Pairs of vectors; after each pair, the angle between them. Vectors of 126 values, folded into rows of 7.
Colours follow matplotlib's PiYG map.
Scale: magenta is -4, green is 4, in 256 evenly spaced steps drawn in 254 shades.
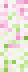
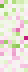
partly opposed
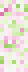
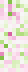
partly aligned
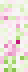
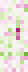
partly opposed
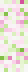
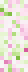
orthogonal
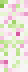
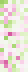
partly aligned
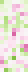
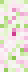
nearly parallel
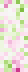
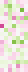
orthogonal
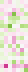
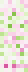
nearly parallel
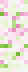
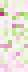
nearly opposite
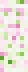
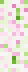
orthogonal
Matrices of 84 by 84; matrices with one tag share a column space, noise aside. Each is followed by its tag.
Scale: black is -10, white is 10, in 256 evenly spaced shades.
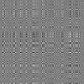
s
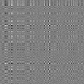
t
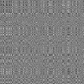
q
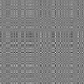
s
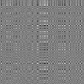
t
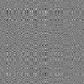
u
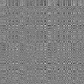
t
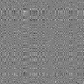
u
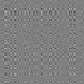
u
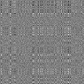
q
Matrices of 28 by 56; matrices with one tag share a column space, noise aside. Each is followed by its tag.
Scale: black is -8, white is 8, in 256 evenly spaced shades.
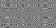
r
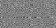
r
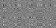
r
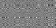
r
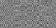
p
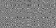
r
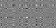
r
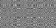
r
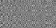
p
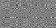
r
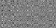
p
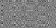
p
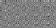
p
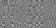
p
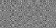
p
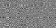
r
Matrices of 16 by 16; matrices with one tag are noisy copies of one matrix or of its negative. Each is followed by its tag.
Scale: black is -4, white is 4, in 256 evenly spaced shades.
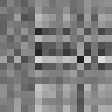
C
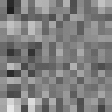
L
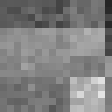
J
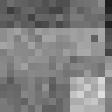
J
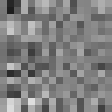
L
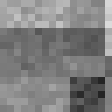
J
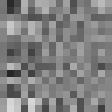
L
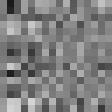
L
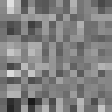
L
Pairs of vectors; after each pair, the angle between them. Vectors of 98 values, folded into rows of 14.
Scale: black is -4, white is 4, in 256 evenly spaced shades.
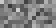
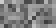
nearly parallel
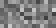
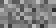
nearly opposite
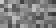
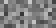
orthogonal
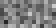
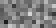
nearly parallel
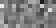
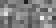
orthogonal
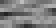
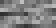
nearly parallel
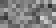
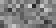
partly opposed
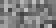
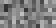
partly opposed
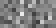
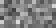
partly aligned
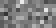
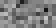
nearly opposite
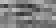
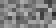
orthogonal
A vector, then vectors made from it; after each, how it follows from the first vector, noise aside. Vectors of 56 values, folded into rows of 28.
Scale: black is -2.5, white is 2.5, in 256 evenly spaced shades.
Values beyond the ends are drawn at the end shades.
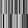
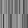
shrunk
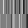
partly zeroed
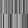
shrunk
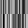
sign-scrambled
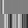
partly zeroed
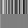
partly zeroed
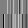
partly zeroed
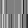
partly zeroed
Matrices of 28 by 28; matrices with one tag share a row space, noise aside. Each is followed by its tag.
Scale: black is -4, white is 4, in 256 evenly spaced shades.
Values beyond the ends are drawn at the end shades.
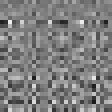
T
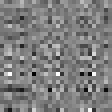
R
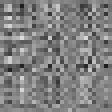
R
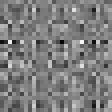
T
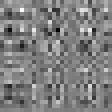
R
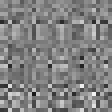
T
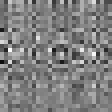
T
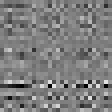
R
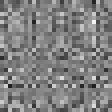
T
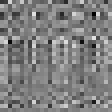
T
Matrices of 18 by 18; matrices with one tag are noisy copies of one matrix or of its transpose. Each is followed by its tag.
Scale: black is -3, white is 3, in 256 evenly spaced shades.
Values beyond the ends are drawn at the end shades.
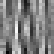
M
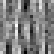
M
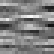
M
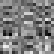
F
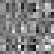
F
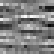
M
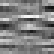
M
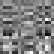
F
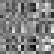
F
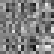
F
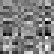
F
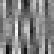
M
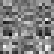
F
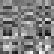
F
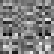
F
